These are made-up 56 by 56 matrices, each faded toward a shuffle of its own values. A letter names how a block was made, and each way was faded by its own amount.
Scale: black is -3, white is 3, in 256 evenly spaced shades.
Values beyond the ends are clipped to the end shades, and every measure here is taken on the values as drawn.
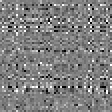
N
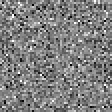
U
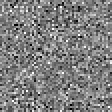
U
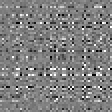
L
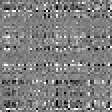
L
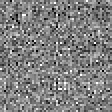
U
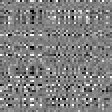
L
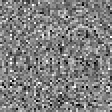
U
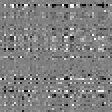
L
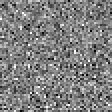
U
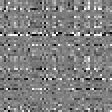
L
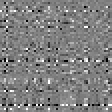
L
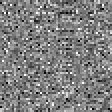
U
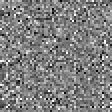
U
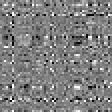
N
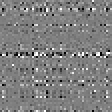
L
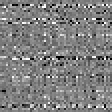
N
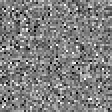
U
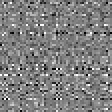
N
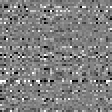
N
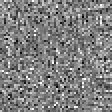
U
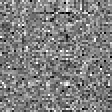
U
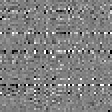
L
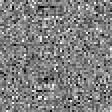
U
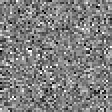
U
